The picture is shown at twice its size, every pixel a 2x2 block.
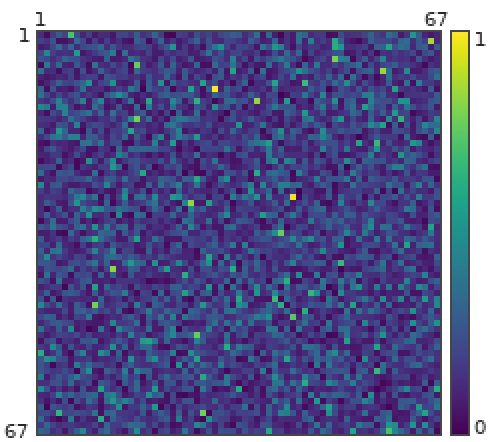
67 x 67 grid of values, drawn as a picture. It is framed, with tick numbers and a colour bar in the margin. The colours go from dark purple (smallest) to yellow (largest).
Mirror symmetry: none. Odd rows or columns: none. Grain: fine. Histogram: skewed, a long tail of high values. Average level on the scale: 20%. Slope: none. Seam: none.
